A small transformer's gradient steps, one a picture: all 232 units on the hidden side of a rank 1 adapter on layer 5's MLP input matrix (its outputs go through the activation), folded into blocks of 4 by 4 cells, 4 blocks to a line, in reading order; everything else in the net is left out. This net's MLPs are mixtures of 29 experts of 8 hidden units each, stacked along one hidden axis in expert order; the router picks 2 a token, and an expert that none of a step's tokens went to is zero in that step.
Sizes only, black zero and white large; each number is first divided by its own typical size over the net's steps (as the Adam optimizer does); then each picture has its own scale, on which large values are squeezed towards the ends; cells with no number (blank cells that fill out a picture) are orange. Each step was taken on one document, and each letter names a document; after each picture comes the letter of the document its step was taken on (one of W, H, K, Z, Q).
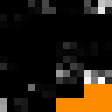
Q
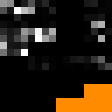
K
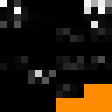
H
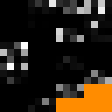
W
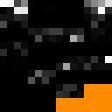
H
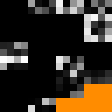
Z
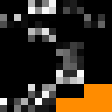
Q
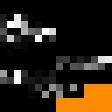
K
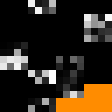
Z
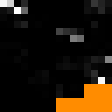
H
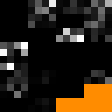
W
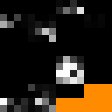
Q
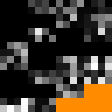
Z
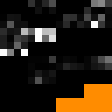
K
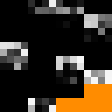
Z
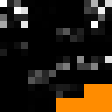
H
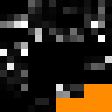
W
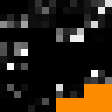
W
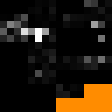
K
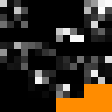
H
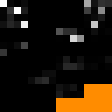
H
